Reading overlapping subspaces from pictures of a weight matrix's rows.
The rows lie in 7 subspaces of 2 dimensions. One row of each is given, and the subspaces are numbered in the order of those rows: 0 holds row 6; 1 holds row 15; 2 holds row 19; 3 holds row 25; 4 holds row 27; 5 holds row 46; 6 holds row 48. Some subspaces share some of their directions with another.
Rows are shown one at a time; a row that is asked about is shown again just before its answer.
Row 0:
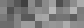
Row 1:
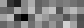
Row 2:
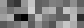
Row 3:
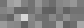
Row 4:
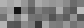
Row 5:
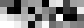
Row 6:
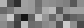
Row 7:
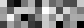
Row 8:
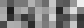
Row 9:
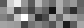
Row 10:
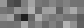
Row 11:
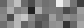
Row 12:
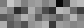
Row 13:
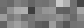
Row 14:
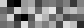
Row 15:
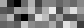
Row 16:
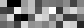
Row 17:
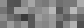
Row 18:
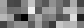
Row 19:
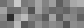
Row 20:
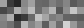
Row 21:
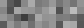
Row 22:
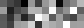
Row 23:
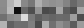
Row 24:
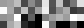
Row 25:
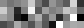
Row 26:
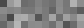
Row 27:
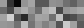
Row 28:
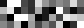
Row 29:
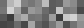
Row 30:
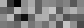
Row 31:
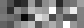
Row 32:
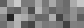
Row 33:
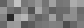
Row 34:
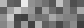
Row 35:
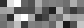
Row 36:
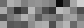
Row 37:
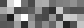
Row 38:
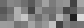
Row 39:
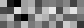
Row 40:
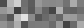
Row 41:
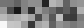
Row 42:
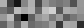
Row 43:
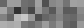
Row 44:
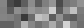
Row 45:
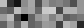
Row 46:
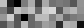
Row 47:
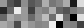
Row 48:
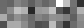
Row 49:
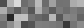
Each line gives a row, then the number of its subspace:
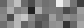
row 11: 6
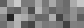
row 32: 2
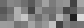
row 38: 3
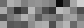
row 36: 6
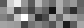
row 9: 1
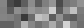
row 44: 1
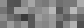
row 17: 2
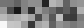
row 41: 4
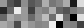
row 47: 3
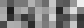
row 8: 2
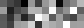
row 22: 1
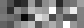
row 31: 1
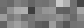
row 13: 6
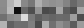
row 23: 0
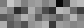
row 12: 6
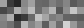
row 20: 5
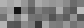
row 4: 0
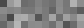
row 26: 0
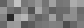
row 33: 2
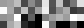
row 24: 5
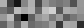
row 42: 5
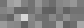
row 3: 5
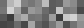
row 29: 4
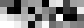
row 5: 4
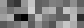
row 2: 3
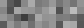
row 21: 2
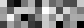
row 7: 5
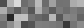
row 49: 2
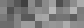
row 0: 1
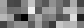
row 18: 3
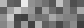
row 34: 1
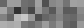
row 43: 4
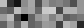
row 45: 5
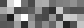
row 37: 4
